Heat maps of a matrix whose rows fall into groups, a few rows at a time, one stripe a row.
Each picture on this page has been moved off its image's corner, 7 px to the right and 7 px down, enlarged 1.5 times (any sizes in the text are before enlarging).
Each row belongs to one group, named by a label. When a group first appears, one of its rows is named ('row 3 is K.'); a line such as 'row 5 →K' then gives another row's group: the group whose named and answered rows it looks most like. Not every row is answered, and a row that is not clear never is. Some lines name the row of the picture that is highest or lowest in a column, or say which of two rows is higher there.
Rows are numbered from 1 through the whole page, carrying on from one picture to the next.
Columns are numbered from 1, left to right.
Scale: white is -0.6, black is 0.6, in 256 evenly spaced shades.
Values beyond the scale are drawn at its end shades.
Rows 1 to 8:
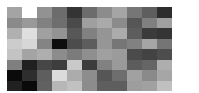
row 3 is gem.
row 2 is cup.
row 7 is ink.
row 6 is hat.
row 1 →gem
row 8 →ink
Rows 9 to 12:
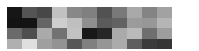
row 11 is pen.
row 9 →ink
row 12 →gem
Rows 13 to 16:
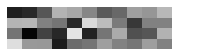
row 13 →ink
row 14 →cup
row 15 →hat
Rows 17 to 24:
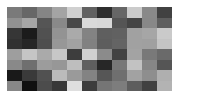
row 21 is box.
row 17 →pen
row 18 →cup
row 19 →ink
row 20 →ink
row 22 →pen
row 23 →ink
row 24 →hat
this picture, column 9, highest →18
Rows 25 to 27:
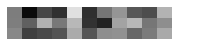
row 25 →hat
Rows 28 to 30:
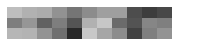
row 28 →gem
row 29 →cup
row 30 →cup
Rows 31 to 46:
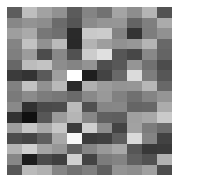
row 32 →cup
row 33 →cup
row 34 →box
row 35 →cup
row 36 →box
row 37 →pen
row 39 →cup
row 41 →ink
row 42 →box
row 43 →pen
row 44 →gem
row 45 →hat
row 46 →box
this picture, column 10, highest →44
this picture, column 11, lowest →41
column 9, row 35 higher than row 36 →Yes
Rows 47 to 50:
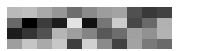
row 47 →gem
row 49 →ink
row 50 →box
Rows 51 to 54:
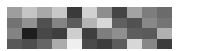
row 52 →cup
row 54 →pen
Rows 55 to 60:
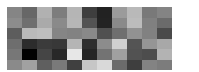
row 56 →pen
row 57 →box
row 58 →hat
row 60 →cup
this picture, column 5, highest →60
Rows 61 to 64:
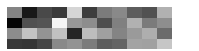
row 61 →hat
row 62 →ink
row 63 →box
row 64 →ink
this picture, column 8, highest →64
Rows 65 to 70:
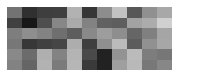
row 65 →hat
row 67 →cup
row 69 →pen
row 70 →pen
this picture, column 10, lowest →66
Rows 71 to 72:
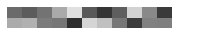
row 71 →pen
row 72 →cup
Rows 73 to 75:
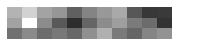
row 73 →gem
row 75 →cup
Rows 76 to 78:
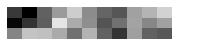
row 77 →ink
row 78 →box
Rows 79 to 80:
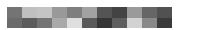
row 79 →box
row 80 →pen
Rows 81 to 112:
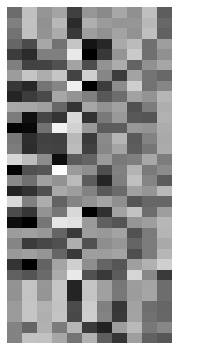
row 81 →box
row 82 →box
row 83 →box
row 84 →pen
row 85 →pen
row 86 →hat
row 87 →box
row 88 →pen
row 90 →cup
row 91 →hat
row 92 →ink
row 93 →hat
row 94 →hat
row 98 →ink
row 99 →gem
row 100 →pen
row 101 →ink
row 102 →cup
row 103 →hat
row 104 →cup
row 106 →pen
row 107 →box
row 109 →box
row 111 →pen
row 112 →box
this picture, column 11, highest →106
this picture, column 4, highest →95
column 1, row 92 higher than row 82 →Yes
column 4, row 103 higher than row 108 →Yes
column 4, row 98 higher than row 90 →No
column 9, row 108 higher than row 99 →No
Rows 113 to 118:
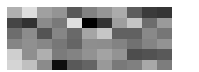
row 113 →gem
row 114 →pen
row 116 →cup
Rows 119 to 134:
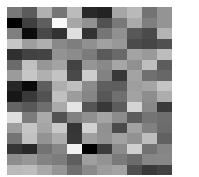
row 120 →ink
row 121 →hat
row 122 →gem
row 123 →ink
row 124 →box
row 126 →ink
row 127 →ink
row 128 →pen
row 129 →gem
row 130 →box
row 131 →box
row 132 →pen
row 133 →cup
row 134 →gem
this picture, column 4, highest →121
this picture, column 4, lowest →120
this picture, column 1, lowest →129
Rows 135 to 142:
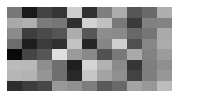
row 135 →hat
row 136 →cup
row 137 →hat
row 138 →hat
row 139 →ink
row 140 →cup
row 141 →cup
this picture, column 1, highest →139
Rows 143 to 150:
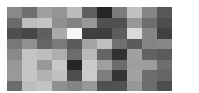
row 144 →box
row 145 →pen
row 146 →cup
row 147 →box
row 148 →box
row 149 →box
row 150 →box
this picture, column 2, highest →145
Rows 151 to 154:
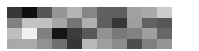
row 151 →ink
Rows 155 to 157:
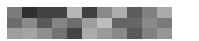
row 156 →cup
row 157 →cup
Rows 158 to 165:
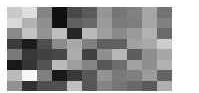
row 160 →box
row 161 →ink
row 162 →hat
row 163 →ink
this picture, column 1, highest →163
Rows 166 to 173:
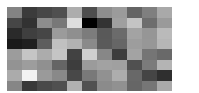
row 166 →hat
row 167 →pen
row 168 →ink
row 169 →ink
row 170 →box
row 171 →cup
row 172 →gem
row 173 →hat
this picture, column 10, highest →172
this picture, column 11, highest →172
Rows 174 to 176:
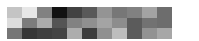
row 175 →gem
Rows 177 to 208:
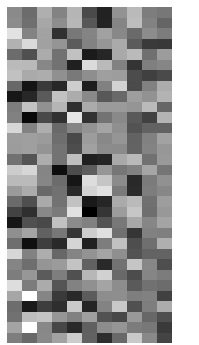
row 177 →pen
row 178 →pen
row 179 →gem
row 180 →gem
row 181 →pen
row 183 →gem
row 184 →hat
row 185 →ink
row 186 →box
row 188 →gem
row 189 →cup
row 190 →cup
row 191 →pen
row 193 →cup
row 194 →cup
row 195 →pen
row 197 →ink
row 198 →cup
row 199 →hat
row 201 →pen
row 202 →cup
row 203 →gem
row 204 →gem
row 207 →gem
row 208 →pen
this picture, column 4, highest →192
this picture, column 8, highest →206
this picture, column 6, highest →196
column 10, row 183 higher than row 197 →Yes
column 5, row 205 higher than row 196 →Yes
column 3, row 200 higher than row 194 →No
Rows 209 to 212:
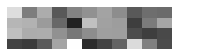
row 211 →gem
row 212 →pen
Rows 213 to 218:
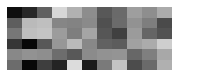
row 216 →ink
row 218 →hat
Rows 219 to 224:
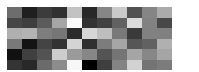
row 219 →hat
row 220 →pen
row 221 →cup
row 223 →ink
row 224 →pen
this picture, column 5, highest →221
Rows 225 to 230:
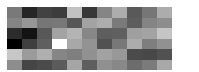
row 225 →hat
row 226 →cup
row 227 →ink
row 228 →ink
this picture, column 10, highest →229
